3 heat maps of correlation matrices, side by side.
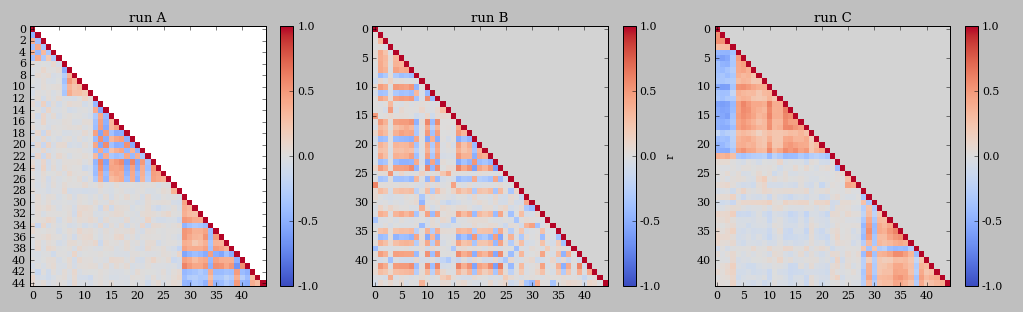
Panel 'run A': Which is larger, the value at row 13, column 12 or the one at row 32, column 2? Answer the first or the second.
the second
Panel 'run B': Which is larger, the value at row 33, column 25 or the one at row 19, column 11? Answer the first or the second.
the second
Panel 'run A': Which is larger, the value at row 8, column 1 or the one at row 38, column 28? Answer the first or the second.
the first
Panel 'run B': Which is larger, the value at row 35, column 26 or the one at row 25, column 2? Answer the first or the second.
the second
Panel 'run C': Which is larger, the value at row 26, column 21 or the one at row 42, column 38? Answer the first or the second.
the first
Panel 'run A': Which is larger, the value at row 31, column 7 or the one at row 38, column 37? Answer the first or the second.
the second
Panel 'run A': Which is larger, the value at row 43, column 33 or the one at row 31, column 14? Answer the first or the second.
the second
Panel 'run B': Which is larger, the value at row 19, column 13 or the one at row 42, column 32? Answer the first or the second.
the second
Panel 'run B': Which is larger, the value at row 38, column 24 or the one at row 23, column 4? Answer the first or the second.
the first
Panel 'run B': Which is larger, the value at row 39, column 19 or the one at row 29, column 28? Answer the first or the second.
the second
